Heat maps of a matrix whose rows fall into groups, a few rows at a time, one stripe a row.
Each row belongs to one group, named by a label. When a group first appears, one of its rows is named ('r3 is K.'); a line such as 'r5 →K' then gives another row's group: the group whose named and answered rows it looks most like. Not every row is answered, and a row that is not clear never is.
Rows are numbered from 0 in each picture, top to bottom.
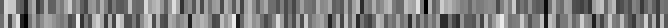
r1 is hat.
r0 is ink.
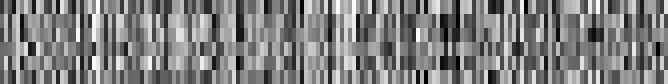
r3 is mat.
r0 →mat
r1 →hat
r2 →hat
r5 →mat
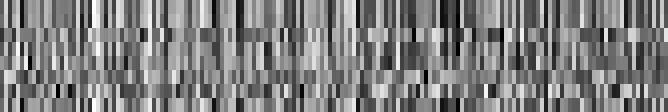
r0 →hat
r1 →hat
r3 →hat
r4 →hat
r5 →ink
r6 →mat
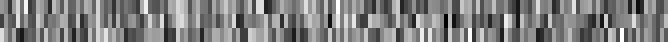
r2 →ink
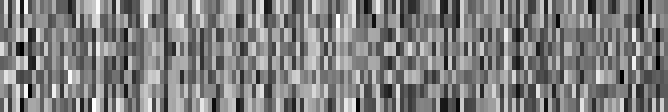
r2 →mat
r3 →ink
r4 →mat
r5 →ink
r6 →hat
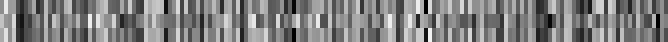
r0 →ink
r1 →ink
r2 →ink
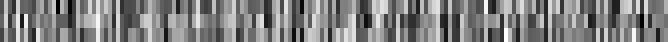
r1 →hat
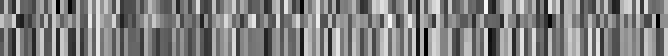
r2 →mat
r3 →mat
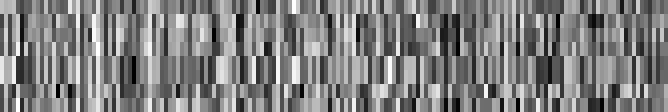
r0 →ink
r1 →hat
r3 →hat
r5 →ink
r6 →mat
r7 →hat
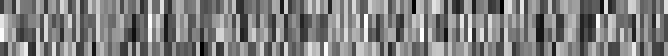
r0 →mat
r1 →ink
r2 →ink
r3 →mat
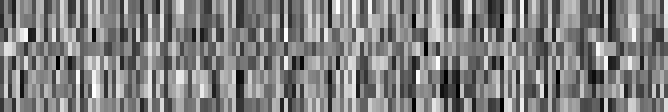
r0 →mat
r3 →ink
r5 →hat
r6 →hat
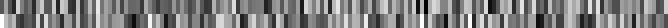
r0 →mat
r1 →ink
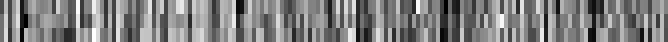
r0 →hat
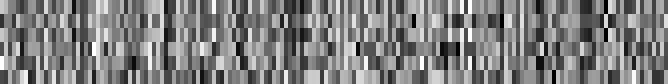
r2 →ink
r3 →hat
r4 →ink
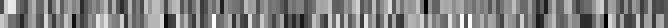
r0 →ink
